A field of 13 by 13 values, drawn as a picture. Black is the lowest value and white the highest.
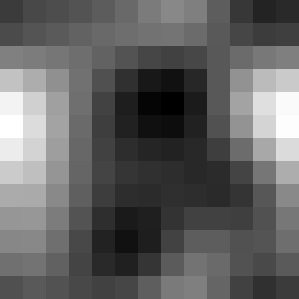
Calmest part: centre. Ninth with the lowest average: centre. Roughest part: middle right. Stripes: none.
